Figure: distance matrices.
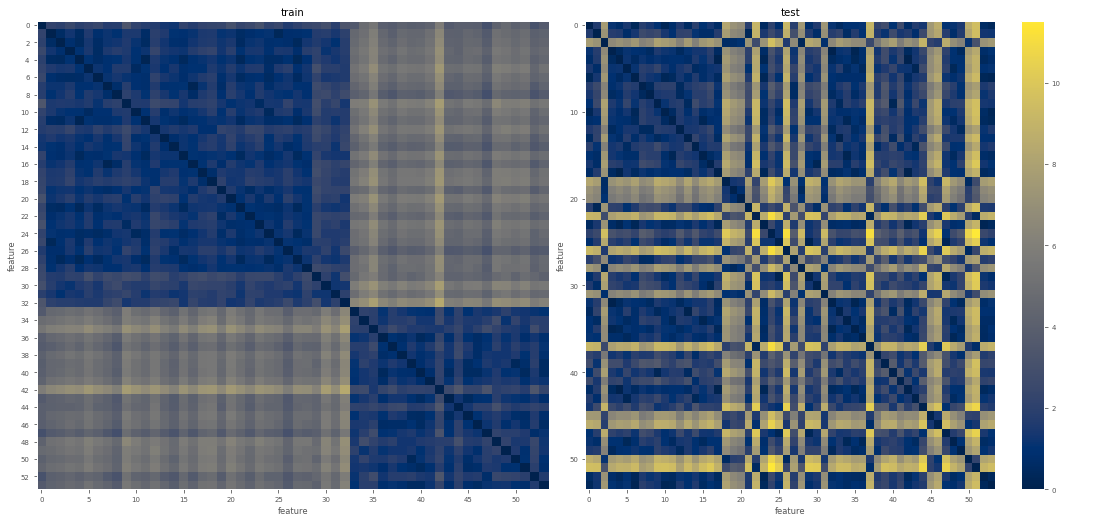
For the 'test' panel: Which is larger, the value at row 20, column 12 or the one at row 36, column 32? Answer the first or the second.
the first
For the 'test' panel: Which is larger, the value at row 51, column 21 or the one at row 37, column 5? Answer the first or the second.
the first
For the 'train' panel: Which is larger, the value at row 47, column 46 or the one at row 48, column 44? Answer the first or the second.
the second
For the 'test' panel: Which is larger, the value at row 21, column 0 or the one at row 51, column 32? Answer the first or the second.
the second
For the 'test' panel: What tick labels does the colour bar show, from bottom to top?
0, 2, 4, 6, 8, 10
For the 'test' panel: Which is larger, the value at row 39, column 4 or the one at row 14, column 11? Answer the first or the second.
the first
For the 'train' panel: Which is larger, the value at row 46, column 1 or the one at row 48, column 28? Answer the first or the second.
the second
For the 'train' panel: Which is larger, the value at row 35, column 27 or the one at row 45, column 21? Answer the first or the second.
the first
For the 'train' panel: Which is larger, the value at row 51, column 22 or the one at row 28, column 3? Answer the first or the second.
the first
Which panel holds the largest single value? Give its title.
test
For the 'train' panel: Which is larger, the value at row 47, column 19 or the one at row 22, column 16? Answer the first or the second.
the first
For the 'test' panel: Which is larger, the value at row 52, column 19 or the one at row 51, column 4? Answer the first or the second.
the second
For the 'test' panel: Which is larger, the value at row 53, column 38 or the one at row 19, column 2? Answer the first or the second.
the first
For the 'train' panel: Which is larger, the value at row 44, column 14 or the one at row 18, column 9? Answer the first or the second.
the first
